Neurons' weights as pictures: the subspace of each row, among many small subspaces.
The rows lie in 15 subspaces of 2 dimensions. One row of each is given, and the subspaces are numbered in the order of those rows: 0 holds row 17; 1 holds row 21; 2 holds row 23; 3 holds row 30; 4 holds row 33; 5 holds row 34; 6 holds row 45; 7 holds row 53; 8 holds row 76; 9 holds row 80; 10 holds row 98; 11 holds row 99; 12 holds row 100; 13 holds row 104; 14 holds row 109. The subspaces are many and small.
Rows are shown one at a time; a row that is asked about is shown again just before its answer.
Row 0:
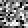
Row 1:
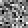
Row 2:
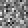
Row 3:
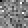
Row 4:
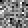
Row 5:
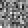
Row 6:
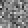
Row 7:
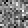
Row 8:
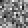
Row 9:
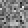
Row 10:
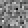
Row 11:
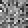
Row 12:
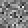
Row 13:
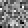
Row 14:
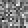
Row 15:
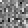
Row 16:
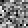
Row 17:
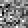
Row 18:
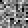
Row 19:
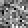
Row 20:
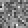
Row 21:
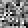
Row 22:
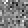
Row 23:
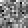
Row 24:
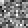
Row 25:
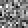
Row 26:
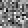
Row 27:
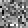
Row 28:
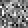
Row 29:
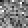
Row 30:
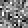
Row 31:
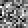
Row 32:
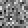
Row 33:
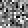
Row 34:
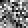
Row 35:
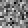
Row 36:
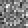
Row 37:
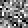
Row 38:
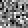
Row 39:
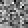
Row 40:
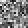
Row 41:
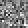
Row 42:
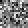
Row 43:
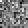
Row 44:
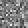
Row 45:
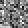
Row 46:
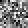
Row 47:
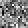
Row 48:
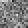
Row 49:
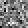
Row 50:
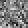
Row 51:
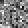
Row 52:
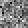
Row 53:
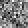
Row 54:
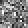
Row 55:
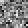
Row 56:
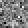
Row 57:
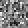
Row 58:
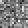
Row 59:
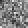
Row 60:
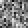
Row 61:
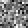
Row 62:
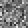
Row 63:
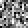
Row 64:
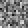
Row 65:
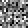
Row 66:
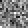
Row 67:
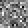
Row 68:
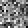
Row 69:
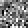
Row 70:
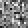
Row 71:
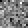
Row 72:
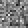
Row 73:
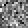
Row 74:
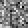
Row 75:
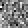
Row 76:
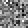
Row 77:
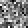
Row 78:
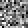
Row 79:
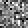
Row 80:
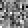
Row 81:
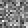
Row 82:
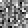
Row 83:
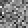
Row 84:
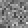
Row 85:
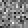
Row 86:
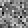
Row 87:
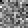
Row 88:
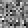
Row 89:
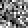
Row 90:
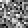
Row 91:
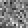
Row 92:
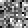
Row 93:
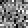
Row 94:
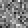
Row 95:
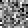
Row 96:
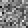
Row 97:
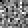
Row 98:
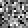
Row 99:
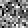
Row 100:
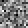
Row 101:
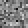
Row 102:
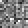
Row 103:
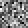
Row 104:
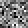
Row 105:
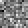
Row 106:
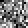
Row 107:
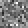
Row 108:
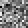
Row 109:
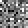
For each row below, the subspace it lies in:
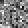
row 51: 6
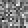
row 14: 1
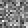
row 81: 1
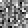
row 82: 2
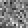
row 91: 3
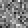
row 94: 4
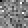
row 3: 14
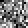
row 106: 7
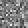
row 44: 1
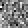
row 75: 10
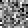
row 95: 5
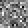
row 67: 13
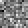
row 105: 12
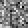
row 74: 6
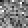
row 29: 14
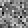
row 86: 0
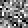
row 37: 3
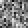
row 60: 7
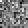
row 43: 5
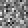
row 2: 3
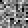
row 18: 12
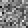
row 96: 9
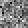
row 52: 0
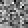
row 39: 6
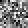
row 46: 5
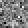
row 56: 13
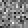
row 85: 4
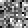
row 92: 14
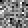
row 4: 14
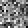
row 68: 2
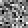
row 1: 1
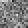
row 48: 8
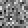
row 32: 3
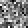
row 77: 2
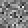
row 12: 13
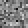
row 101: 13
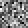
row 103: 10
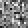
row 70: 8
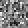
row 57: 10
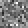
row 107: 11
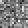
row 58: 12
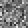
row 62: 9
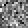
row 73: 10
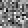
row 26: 4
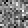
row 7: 8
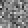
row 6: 9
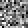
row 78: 11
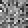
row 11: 14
